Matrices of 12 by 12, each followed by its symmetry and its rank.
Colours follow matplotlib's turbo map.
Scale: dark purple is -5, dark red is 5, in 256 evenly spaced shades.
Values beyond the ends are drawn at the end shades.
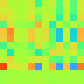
neither, rank two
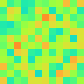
symmetric, full rank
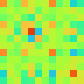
symmetric, rank two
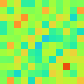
symmetric, full rank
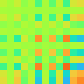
symmetric, rank one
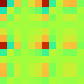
symmetric, rank one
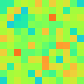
symmetric, full rank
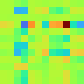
neither, rank two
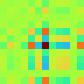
symmetric, rank one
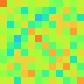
symmetric, full rank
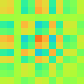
symmetric, rank one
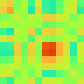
symmetric, rank two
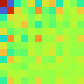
symmetric, rank two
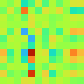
neither, rank two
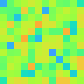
symmetric, full rank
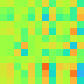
neither, rank two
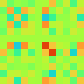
symmetric, rank two
